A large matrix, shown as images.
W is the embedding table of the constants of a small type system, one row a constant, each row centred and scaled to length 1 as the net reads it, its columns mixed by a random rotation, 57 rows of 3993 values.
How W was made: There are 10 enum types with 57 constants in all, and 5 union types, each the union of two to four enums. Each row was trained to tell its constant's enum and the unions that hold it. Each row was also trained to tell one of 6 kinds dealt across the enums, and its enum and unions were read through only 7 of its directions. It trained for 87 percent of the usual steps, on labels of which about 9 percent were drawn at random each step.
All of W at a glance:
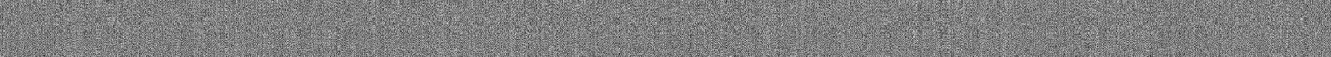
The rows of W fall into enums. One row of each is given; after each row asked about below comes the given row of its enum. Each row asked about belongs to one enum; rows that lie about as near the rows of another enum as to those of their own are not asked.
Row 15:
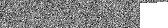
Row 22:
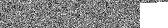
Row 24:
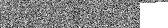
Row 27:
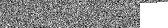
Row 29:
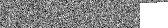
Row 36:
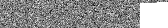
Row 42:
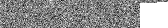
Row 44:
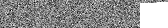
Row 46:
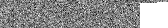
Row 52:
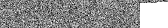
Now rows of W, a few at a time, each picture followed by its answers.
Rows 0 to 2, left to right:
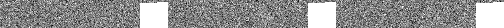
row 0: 29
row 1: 42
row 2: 42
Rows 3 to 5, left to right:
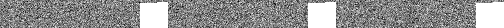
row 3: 29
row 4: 22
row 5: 44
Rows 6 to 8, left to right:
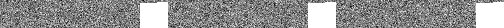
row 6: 52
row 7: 22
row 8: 44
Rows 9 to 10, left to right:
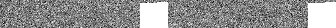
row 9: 15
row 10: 15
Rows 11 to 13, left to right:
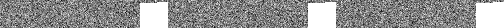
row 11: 29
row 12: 27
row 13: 42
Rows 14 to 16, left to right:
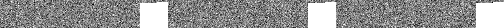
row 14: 44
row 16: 27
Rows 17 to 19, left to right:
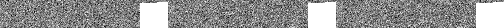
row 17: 36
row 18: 24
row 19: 24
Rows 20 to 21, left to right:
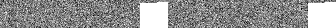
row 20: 46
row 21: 42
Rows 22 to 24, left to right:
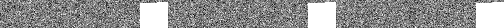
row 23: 22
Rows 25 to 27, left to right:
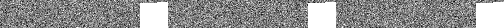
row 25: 29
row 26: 15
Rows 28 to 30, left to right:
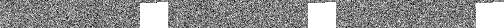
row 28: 27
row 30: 36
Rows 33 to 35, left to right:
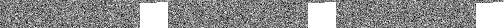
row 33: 29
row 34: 44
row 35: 52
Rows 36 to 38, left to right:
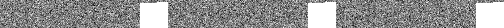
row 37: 36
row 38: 29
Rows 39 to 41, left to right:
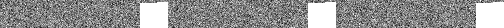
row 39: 46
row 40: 42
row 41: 15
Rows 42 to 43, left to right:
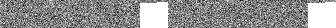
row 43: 36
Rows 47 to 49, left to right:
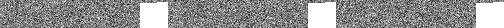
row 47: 42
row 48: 52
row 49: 46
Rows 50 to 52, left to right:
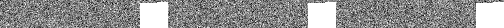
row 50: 15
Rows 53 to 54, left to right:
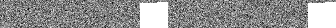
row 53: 36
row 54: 36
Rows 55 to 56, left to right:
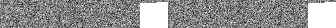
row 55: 44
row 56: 44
